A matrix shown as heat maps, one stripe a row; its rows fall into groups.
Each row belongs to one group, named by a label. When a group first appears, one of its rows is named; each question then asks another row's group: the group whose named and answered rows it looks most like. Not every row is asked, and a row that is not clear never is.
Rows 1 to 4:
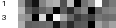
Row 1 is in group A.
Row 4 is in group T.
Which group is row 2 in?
T
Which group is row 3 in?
A
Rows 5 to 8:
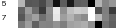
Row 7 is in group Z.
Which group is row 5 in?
T
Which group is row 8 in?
Z
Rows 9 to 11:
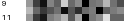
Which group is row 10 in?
T
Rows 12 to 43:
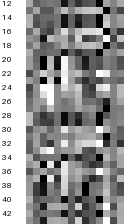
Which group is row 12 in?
T
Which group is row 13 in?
Z
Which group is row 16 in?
Z
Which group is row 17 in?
A
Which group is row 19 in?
T
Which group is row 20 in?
A
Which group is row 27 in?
Z
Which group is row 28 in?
T
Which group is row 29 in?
T
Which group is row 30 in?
Z
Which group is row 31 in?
Z
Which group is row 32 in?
Z
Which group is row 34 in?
T
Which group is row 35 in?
A
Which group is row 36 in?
Z
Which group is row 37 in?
A
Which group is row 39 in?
A
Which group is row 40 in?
T
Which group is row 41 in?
A
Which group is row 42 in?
T
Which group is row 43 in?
A
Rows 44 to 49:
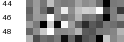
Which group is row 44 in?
Z
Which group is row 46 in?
Z
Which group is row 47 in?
A
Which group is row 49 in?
T
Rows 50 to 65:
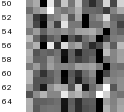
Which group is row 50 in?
A
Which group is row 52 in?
A
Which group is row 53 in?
A
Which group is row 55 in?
T
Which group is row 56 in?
A
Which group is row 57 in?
T
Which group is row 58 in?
T
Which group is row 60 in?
T
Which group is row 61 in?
T
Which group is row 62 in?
A
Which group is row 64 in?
T
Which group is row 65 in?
T
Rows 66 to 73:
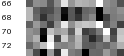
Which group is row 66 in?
Z
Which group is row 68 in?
T
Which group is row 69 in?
Z
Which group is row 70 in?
A
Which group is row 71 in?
A
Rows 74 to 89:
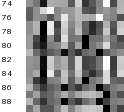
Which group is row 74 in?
A
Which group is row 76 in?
Z
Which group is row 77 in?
A
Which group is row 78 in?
A
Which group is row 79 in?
A
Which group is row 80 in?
A
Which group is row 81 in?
T
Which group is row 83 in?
A
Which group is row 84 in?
A
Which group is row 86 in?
T
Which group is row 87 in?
Z
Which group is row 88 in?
T
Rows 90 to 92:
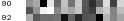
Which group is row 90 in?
A
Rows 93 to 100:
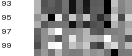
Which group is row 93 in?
T
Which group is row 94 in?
T
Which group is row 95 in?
A
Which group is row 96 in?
T
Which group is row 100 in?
Z
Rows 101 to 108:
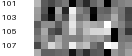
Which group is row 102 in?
A
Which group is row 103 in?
A
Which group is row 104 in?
Z
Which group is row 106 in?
Z
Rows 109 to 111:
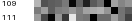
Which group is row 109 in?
T
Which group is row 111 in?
A
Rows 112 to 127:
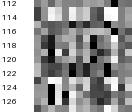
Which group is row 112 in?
Z
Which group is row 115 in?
T
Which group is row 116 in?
Z
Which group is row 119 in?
A
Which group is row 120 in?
A
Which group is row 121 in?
T
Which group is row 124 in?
A
